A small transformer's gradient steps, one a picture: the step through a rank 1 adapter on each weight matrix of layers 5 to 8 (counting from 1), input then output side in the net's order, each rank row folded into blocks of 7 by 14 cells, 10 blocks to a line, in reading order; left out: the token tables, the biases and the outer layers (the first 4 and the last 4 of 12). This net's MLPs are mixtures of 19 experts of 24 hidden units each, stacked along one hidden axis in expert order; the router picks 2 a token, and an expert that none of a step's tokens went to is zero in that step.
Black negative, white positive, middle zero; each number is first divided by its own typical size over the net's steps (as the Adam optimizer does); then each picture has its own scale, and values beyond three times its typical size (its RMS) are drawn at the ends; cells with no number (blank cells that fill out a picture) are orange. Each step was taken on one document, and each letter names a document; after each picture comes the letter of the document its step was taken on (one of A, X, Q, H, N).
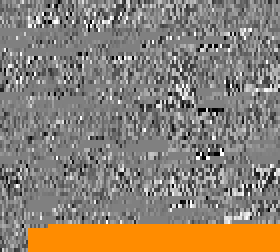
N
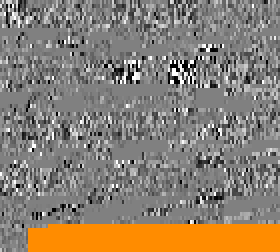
N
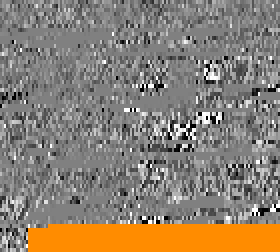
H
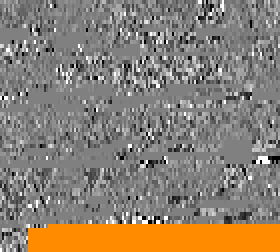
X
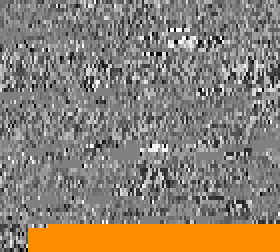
H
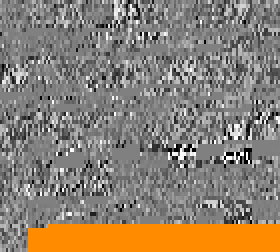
H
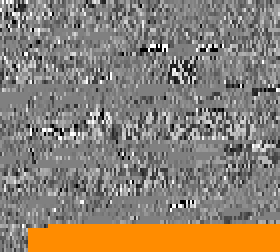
N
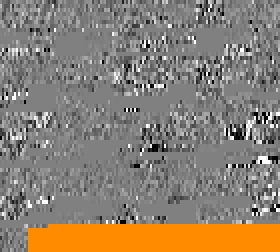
X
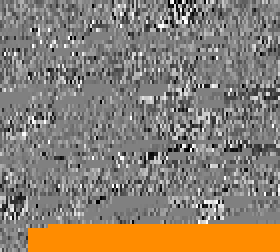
N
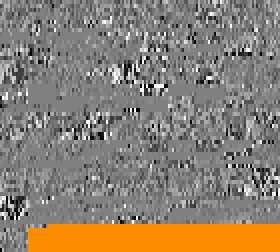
X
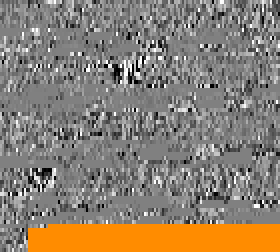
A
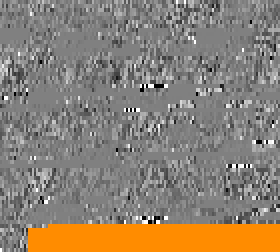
X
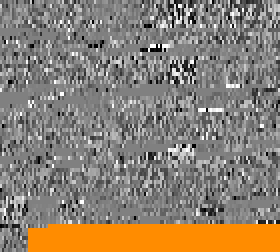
N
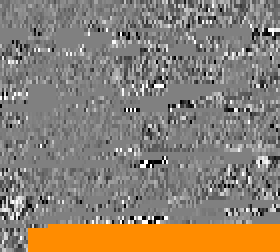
X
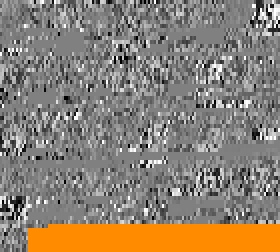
H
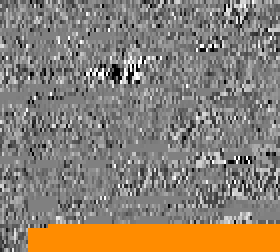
N
